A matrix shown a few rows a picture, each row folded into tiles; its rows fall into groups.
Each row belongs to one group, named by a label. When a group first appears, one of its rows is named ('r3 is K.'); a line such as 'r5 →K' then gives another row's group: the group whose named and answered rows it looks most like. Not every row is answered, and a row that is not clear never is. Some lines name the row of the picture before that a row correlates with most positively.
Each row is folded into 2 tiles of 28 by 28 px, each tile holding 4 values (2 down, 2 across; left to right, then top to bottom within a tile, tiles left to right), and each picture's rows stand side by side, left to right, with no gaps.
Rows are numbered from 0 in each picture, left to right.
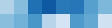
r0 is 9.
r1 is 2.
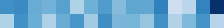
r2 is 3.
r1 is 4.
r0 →2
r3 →9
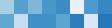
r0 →3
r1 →4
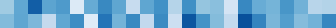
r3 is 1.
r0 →9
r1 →4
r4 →1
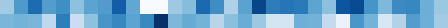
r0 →9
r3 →9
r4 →9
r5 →2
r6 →2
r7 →2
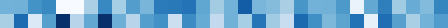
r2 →3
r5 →1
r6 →4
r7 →3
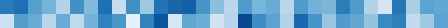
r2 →3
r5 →1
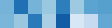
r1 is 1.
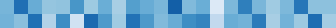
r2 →1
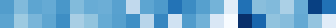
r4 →1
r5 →9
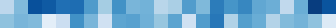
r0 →9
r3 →3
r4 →2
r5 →9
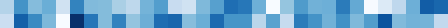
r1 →1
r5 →1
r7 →9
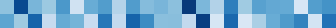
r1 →4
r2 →1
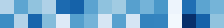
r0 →3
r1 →2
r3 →1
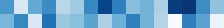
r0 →4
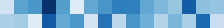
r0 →3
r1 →4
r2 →2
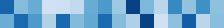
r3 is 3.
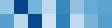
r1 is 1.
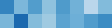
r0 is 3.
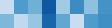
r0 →3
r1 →3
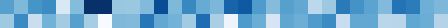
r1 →9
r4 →2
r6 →2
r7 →2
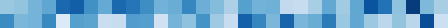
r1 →2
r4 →1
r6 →9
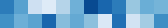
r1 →9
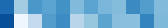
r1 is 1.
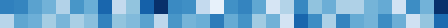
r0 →2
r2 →9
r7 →3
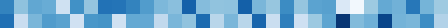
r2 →2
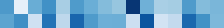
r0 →4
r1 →1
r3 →1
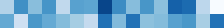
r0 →3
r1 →3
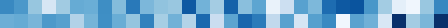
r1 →3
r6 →2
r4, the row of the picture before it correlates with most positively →2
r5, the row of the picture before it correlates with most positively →0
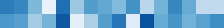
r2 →3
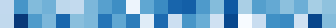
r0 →1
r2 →4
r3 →2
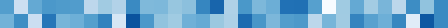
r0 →4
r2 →1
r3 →9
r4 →1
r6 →1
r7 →3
